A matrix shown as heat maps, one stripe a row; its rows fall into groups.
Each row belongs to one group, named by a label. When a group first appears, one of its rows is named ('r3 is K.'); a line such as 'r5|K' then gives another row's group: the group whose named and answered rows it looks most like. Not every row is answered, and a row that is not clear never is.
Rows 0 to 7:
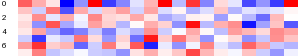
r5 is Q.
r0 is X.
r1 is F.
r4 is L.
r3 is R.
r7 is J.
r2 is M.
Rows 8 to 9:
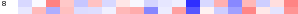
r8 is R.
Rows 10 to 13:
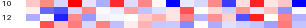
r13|M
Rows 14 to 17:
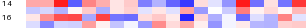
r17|Q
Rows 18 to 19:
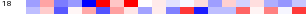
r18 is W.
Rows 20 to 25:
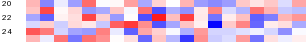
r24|X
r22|Q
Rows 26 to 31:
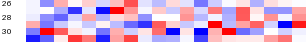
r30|F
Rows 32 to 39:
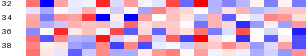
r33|Q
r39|X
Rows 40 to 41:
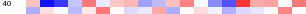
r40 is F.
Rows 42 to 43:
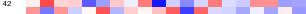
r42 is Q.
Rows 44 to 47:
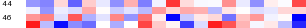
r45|Q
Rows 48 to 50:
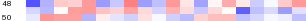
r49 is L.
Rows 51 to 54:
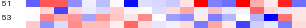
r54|L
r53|M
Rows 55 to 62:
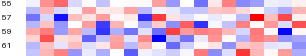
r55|F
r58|F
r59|J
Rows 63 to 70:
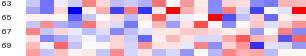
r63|Q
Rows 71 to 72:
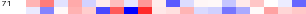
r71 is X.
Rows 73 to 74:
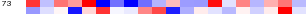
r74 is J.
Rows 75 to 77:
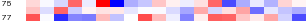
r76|R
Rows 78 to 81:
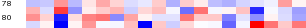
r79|R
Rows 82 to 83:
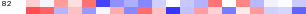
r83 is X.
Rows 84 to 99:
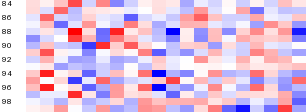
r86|J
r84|M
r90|W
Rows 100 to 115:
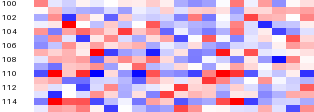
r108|M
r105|J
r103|R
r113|Q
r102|F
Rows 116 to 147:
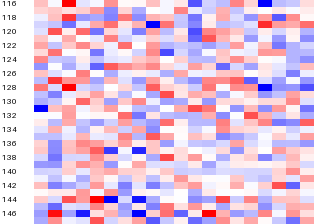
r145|Q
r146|J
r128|R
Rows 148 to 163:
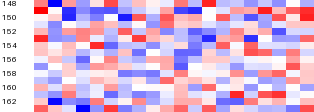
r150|L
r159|Q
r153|L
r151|Q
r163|X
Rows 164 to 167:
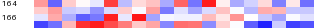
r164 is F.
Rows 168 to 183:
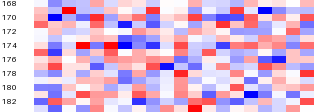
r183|Q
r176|M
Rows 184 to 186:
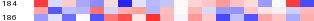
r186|W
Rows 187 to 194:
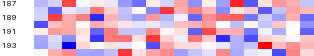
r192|W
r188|Q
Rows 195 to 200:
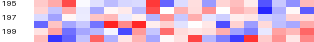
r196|R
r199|L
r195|R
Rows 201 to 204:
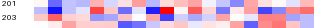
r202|Q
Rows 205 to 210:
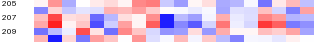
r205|M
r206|W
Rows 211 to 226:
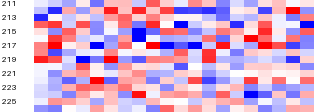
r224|L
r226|Q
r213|W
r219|X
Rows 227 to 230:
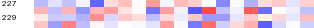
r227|W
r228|R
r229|F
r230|R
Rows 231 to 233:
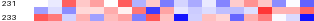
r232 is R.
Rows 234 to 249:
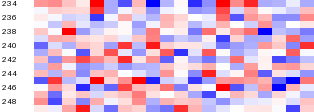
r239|M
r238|R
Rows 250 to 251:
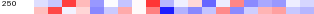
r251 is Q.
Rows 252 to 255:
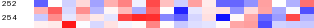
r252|W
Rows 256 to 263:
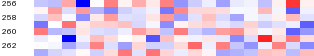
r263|W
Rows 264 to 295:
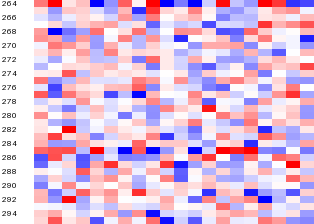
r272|W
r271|M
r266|W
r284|L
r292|R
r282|R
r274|R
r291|L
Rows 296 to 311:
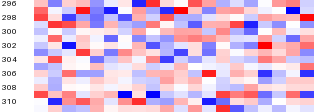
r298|L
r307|Q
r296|W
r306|R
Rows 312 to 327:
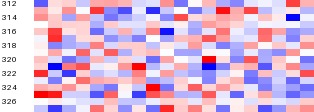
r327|Q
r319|M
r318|F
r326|X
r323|L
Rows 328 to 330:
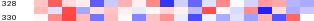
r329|R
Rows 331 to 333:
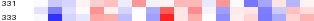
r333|Q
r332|Q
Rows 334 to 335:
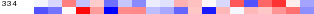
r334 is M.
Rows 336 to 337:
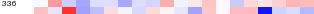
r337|R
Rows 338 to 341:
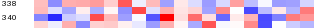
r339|L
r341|R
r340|Q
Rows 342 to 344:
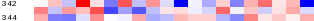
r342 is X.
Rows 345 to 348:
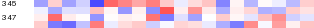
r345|W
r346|Q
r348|F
